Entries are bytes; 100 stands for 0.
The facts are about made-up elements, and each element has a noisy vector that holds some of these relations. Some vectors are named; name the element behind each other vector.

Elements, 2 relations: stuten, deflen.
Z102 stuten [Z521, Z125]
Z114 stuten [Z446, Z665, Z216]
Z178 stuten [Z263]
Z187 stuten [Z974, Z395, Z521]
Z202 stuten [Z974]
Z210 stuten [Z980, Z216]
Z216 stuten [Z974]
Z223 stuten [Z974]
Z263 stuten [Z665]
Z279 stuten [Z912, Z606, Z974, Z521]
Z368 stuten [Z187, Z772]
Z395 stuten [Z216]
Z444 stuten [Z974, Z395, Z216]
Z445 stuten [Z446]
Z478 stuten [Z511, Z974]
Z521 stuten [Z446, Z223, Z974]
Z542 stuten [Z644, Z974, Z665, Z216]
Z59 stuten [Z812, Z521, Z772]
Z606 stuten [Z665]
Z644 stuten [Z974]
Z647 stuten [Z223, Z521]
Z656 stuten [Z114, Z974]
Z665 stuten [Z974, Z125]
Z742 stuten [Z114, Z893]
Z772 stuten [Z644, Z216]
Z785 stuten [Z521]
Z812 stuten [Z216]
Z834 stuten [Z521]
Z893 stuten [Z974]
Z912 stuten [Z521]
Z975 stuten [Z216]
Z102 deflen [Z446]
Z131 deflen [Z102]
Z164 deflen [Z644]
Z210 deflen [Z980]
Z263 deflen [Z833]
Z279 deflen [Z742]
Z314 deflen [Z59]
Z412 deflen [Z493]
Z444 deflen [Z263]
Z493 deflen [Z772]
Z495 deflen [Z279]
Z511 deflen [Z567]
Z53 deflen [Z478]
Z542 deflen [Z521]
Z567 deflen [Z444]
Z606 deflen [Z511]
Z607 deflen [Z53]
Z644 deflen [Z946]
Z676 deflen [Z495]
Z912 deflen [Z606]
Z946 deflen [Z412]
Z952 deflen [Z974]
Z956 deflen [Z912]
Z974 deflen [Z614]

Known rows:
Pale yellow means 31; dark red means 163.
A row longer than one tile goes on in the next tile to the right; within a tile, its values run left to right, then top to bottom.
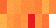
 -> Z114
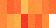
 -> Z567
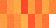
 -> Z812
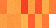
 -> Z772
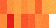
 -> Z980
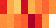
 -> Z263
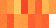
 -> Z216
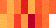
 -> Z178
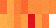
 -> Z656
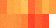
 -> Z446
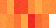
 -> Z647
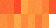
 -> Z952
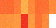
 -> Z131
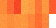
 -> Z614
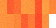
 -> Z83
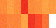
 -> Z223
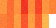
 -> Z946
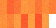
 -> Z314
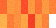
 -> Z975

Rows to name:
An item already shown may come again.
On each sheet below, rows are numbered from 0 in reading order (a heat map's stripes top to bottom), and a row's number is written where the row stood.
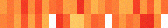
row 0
Z946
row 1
Z974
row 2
Z125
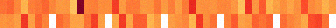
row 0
Z131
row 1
Z644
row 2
Z210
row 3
Z187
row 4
Z216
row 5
Z521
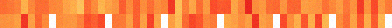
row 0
Z131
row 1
Z446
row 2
Z164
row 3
Z102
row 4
Z542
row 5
Z495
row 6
Z946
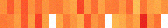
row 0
Z164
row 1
Z812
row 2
Z445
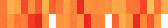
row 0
Z125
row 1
Z202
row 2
Z511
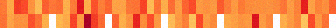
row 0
Z279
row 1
Z178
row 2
Z511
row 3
Z59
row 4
Z742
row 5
Z368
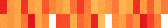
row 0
Z444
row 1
Z912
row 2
Z665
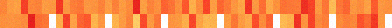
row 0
Z893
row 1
Z210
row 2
Z368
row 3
Z493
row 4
Z395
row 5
Z478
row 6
Z833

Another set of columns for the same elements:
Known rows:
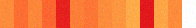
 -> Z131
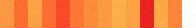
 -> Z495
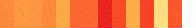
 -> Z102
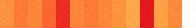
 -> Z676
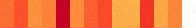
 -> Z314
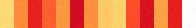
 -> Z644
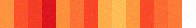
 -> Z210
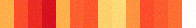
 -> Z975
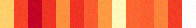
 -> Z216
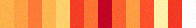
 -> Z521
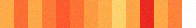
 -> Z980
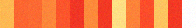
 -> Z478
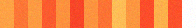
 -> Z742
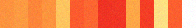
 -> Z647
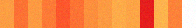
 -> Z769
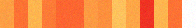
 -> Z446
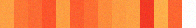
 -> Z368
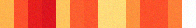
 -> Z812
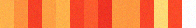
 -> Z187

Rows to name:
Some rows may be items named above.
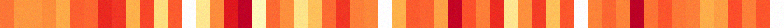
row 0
Z102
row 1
Z772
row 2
Z974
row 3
Z114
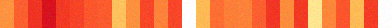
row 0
Z542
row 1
Z478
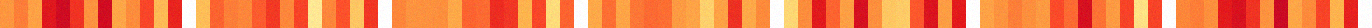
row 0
Z665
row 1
Z478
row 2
Z102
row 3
Z980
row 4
Z644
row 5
Z279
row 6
Z665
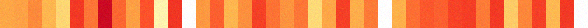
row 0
Z521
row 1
Z614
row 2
Z656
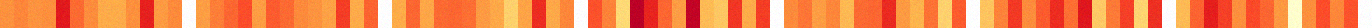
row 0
Z511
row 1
Z368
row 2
Z980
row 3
Z263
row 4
Z59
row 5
Z223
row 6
Z444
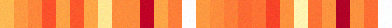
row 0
Z946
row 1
Z164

